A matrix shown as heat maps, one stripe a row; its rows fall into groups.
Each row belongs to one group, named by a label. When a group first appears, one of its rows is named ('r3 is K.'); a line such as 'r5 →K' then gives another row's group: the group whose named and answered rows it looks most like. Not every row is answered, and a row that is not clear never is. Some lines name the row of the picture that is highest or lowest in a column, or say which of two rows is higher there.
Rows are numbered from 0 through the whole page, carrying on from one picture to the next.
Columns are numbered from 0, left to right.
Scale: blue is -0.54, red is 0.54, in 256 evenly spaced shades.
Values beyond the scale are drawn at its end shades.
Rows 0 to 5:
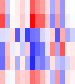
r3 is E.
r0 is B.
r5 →B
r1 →B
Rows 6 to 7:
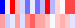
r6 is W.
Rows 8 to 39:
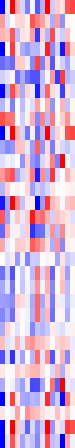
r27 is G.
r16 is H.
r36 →W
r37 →B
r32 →B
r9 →B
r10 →H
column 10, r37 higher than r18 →Yes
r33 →G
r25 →B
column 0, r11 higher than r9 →No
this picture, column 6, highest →23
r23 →B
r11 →W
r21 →E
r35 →E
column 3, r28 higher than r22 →No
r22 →W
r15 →G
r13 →E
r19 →E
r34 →B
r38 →W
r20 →H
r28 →G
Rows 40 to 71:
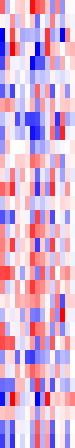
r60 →B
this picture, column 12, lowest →42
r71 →G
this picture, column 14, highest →68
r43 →W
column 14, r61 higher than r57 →Yes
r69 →H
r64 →H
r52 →H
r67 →G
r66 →B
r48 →E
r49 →E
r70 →G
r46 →G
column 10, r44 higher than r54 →Yes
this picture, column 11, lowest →48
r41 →H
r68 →W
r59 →H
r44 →E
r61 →B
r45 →E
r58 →B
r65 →E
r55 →G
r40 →B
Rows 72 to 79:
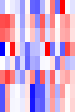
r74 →H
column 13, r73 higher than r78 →Yes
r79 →E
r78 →E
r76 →E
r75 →W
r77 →H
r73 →H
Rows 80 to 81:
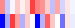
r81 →W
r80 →B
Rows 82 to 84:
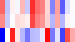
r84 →W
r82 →B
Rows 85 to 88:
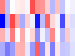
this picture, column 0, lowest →86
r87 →H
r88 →G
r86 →W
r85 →B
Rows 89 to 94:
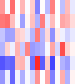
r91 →G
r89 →H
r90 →H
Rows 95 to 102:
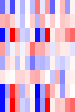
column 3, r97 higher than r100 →Yes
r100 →B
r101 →W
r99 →E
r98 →B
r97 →W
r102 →W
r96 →H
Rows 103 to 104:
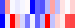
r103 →E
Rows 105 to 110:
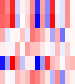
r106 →H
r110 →B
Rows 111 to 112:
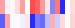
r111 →B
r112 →E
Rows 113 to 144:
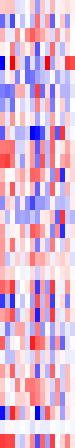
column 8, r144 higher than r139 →Yes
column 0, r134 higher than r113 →No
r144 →H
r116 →H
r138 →G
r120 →G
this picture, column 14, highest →117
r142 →W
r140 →B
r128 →E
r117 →W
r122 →E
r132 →H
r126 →H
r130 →H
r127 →E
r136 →G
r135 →H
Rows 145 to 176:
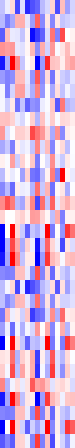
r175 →W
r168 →G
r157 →E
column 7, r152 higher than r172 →No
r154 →B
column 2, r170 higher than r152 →Yes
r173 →W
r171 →H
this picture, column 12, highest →157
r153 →H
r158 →G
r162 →W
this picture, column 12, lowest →162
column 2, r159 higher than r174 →Yes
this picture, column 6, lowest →147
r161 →W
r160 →B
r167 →E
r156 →H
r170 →H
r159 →H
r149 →W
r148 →H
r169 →W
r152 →E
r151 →G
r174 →G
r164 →G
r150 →G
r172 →B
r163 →W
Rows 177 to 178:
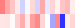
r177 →H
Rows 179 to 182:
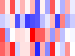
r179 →H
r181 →B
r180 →E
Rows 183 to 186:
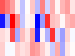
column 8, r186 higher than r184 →Yes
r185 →H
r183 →H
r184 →W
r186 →B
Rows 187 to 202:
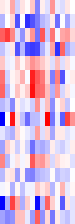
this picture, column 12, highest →190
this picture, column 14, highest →195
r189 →H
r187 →H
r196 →G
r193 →B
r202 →G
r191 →B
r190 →E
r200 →G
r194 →G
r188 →E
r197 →E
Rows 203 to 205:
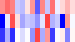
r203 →H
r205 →G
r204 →W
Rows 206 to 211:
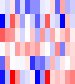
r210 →E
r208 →H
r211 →W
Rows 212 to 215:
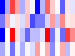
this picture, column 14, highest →214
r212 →W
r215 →G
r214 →W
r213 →E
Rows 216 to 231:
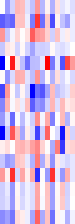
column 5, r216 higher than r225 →No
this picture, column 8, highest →218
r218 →B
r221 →G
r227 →G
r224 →G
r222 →E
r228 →H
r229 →G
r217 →G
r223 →E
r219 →E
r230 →G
